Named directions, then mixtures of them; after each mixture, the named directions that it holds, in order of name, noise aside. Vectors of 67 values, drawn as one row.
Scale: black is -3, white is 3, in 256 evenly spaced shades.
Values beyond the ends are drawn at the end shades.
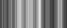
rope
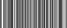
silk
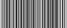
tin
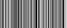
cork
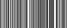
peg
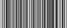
peg, tin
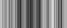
rope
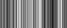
rope, tin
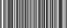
silk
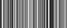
peg, rope, silk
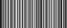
tin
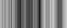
rope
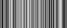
peg, rope, silk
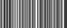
cork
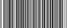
silk, tin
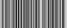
cork, tin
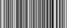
peg, silk, tin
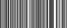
peg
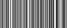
peg, silk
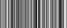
cork, silk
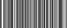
silk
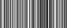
cork, peg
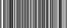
silk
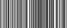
peg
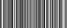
silk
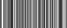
silk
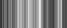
rope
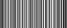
silk, tin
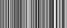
cork, peg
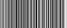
cork, silk, tin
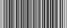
silk, tin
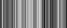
rope, silk
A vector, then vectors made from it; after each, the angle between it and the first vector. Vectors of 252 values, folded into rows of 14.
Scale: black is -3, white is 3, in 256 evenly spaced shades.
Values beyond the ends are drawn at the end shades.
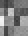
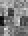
nearly opposite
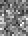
partly aligned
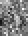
partly opposed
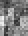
nearly parallel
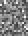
orthogonal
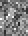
partly aligned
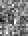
partly opposed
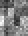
nearly parallel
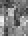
nearly parallel
